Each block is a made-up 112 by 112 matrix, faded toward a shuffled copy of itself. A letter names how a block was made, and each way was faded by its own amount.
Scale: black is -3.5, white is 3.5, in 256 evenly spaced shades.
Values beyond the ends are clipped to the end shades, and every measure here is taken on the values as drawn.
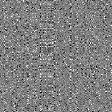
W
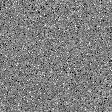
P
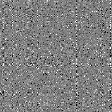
W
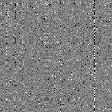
W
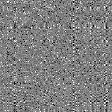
W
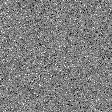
P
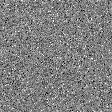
P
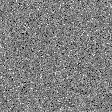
P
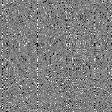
W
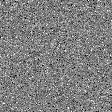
P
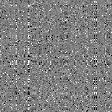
W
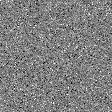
P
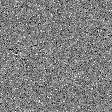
P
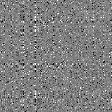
W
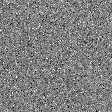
P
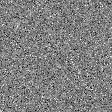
P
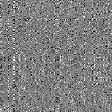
W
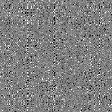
W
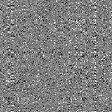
W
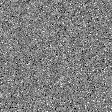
P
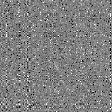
W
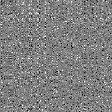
W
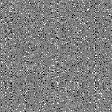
W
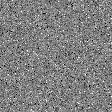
P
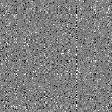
W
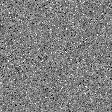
P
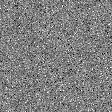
P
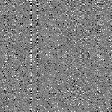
W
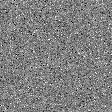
P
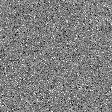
P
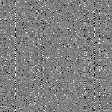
W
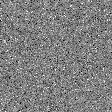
P
